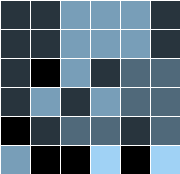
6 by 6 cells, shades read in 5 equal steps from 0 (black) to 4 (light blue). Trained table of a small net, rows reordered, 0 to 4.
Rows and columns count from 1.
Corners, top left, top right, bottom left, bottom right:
1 1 3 4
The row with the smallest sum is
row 5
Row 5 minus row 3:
-1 1 -1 1 -1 0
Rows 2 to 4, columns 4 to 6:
3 3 1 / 1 2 2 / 3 2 2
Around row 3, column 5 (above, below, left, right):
3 2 1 2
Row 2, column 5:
3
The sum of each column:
7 6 12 16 11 12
